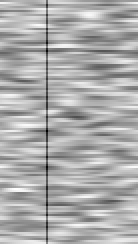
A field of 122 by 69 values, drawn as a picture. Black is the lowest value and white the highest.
On average the colour sits 70% of the way up the scale. There is no overall slope. Column 24 differs from the columns beside it. The halves do not mirror each other. Streaks run across, left to right.
